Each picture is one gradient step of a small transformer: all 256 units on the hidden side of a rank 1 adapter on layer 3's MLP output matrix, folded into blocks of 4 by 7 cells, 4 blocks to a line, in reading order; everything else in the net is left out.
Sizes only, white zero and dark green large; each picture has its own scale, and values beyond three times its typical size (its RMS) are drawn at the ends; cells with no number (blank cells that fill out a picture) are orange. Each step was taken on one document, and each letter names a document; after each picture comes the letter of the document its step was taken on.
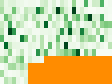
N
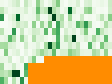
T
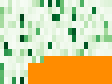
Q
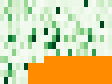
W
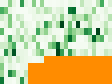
T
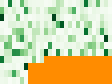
T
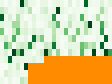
W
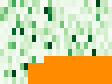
T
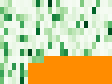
Q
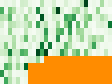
N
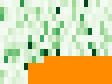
W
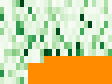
W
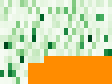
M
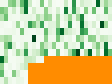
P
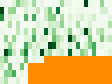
W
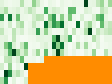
T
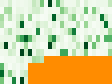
Q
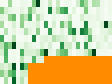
Q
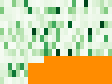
W
